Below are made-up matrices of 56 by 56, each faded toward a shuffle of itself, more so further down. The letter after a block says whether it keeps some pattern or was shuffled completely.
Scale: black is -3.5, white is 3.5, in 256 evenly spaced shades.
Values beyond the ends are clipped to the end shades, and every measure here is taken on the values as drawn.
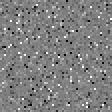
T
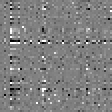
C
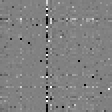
C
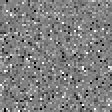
T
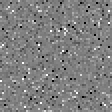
T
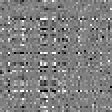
C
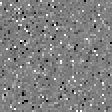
T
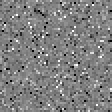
T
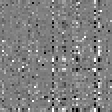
C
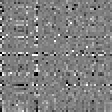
C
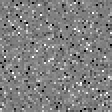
T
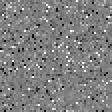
T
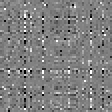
C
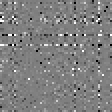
C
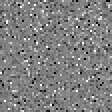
T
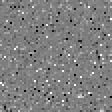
T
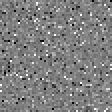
T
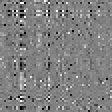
C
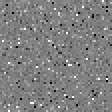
T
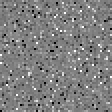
T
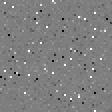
T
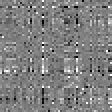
C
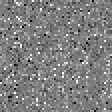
T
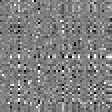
C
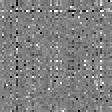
C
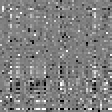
C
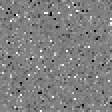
T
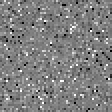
T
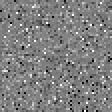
T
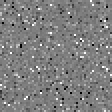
T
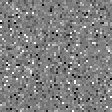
T
